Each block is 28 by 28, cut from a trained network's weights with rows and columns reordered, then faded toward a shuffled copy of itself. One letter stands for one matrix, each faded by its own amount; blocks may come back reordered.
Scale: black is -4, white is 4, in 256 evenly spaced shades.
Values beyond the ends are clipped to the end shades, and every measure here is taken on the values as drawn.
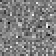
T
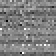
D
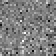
T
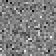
T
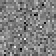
T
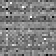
D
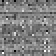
D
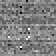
D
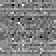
D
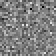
T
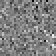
T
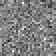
T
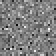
T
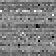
D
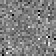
T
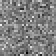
T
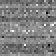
D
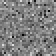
T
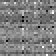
D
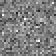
T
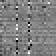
D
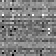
D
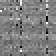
D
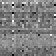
D
